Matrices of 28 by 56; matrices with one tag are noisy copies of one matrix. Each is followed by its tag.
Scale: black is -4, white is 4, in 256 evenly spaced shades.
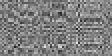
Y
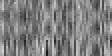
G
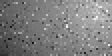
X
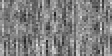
G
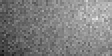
X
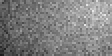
X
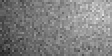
X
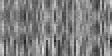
G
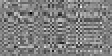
Y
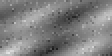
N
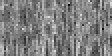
G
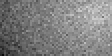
X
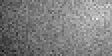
X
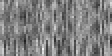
G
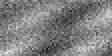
N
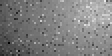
X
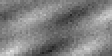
N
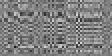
Y
